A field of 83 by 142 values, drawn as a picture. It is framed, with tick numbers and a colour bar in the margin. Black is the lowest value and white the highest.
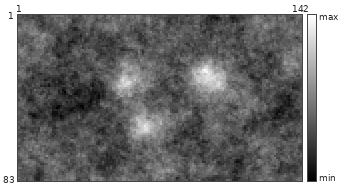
No single row or column stands out from its neighbours. No overall slope runs across the table. The centre is the ninth with the highest average. There are three bumps. There are no lone odd cells. The ninth with the lowest average is the middle left.
